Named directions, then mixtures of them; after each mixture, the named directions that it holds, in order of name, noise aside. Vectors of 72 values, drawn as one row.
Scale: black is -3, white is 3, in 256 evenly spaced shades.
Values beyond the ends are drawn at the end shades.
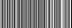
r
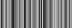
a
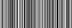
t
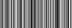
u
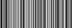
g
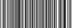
g, t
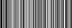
g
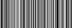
g, t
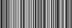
g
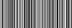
t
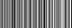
a, r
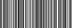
t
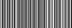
r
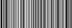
g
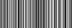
r, t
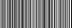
r, u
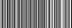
r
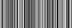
t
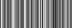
a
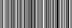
t, u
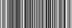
g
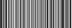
g, r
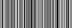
t, u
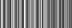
a, u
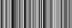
a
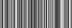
r, u
